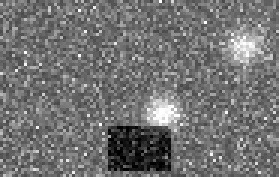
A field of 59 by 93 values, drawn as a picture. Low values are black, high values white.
The halves do not mirror each other. A few values lie far out on both sides of the bulk. The ninth with the lowest average is the bottom middle. Two bumps rise from the field. An odd patch, lower than its surroundings, sits in the bottom middle.
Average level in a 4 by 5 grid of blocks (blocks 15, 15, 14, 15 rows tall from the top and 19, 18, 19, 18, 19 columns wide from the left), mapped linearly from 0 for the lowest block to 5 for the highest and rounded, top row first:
4 4 4 4 5 / 4 4 4 4 5 / 4 4 5 5 4 / 4 4 0 4 4
